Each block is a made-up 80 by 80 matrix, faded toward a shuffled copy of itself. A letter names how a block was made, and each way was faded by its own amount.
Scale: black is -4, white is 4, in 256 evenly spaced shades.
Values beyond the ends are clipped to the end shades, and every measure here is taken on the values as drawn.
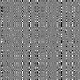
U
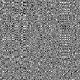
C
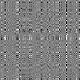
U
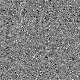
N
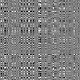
U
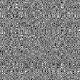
C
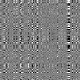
U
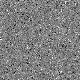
N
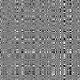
U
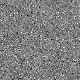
N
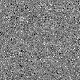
N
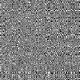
C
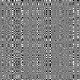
U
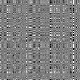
U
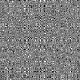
C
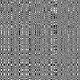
U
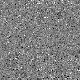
N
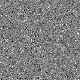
N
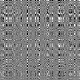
U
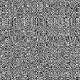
C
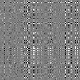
U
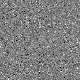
N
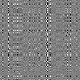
U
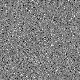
N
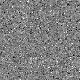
N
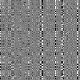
U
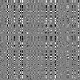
U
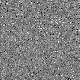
N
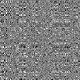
C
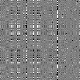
U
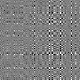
U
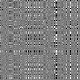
U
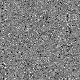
N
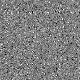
N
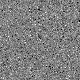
N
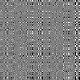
U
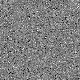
N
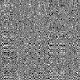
C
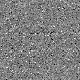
N
